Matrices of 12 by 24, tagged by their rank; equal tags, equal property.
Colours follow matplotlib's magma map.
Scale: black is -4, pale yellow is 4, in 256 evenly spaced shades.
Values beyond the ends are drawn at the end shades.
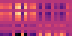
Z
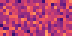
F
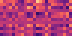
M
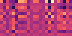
M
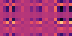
Z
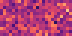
F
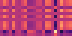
Z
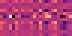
M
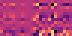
M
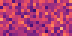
F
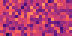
F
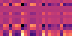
Z
